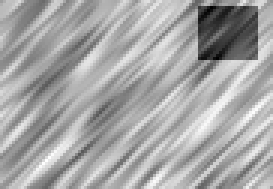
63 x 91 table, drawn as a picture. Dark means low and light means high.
An odd patch, lower than its surroundings, sits in the top right. The halves do not mirror each other. The ninth with the lowest average is the top right.
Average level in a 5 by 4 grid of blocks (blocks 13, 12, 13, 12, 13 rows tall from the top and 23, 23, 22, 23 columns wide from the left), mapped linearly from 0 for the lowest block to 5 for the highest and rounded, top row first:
3440 / 3442 / 3345 / 4355 / 4444
